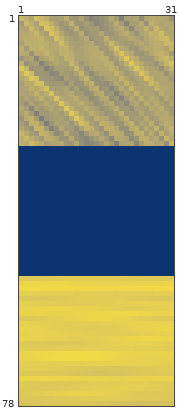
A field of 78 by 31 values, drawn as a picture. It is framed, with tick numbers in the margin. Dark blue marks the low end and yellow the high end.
The table splits into 3 rows of 1 panel. Panel 1,1: high, slanting down to the right. Panel 2,1: very low, flat. Panel 3,1: very high, streaked across, faint in contrast.
